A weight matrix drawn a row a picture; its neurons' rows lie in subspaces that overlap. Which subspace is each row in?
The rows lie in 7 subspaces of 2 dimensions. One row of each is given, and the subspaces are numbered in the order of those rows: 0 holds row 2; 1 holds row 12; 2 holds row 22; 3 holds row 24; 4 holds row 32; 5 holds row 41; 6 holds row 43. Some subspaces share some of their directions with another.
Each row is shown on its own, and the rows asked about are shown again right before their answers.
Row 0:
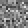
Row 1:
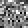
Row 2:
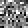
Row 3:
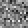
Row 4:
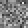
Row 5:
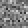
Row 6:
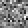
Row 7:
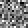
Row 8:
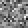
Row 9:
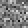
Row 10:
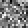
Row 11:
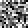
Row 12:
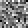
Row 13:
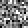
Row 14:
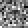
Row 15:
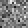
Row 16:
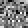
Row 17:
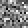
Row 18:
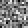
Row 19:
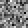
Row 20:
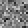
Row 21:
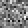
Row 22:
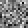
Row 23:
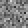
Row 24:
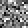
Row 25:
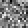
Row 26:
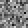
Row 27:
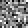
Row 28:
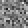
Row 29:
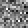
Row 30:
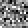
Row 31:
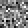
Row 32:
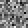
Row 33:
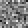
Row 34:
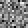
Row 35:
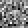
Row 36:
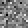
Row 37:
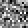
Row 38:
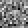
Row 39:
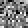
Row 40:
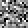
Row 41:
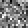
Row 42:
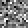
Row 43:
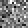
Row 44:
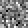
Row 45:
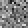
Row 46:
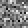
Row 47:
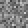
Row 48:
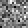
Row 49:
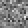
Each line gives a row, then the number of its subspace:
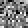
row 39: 0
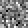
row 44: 5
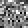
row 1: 0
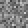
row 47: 4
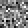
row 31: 5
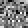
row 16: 0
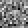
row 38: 2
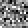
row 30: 2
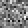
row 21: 3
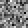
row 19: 4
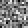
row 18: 1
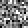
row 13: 1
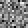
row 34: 4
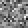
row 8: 3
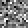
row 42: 0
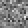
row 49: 3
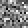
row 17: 3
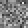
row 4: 2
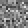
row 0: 5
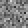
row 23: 4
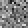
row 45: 6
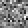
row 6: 3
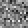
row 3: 3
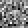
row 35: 2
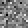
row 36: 0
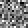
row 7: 4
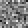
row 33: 1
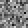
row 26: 4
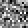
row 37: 5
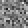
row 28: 6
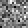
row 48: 6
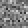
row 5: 2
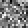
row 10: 5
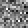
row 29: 1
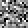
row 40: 0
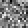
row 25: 5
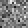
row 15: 6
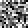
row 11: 1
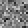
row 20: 3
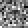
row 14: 2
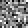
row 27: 1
